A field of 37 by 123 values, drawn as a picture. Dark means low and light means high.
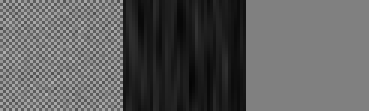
The table splits into one row of 3 panels. Panel 1,1: middling, checkered, strong in contrast. Panel 1,2: very low, streaked downward, faint in contrast. Panel 1,3: middling, flat.
